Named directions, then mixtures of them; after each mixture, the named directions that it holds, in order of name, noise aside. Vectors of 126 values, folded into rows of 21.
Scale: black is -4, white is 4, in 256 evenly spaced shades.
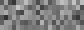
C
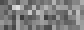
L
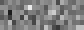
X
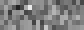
C, L, X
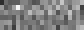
C, L, X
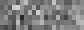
L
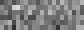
C, L, X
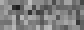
L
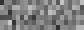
C, L, X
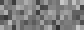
C, X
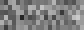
C, L, X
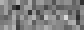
L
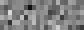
X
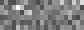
C, L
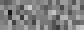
X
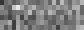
C, L, X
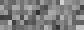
C, X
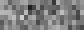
C, L, X
